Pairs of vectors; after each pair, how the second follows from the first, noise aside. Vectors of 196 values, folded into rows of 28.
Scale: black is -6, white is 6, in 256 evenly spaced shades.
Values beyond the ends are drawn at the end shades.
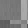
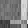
scaled up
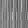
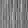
copied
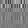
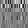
scaled up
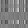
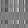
copied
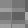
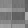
copied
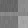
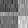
scaled up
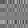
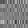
copied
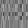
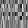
scaled up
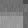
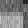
scaled up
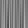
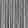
copied
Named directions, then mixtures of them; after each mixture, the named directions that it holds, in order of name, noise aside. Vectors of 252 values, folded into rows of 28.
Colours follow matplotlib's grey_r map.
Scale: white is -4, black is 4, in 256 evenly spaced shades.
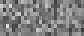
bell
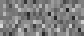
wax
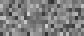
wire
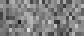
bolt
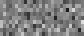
wax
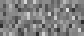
wax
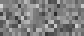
bell, bolt, wire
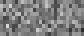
bell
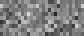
bell, bolt, wire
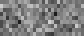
bell, bolt, wire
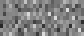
wax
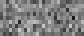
bolt, wax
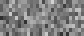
bolt, wire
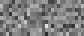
wire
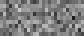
bolt, wax, wire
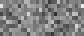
bolt, wire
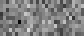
bolt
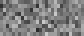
bell, wire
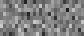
wax
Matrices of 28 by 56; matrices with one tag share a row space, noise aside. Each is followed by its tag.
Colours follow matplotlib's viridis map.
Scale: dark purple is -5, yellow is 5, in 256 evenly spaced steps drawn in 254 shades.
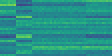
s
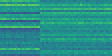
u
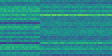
u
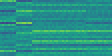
s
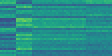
s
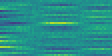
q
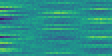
q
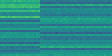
u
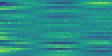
q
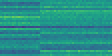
u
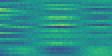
q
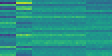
s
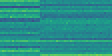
u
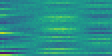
q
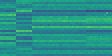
s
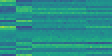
s
